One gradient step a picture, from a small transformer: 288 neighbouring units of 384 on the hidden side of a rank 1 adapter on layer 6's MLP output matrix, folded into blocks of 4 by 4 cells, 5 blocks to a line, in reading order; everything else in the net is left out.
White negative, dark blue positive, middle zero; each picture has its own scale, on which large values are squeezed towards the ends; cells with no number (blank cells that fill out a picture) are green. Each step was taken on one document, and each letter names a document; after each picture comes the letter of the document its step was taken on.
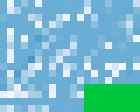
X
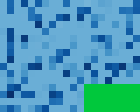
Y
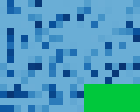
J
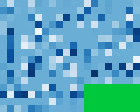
J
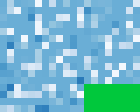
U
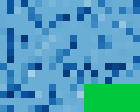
U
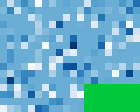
U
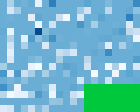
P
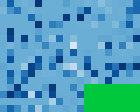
U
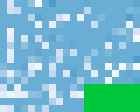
P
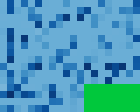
Y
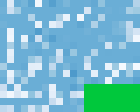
P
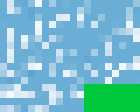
P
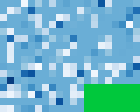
X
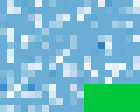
X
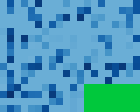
Y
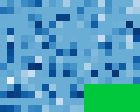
U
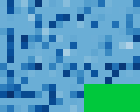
Y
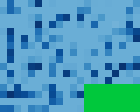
J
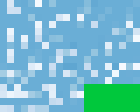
P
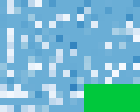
P
